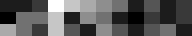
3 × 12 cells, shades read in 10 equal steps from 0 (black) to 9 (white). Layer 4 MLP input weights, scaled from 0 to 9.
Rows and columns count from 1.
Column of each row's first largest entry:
4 4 4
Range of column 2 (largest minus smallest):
3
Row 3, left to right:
6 4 2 7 3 1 5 3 1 3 4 1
